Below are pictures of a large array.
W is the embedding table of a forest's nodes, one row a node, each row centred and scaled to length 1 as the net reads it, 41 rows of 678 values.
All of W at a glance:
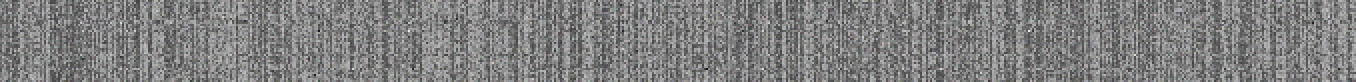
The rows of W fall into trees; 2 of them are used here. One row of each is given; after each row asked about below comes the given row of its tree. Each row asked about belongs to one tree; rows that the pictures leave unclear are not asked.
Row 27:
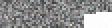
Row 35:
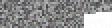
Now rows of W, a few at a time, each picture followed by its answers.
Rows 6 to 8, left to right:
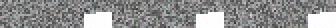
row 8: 35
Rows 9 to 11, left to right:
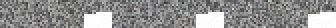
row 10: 27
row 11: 27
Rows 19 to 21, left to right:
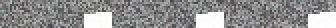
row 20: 35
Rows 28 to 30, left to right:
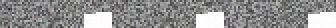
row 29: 35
